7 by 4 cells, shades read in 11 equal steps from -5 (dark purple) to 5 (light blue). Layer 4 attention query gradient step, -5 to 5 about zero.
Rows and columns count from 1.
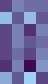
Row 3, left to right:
-2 1 -3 1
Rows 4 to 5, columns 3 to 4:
-1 0 / -2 1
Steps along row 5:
up down up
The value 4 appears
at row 2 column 1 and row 2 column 3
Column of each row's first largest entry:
2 1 2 2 4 4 3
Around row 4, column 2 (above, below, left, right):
1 0 -2 -1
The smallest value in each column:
-3 -1 -5 -2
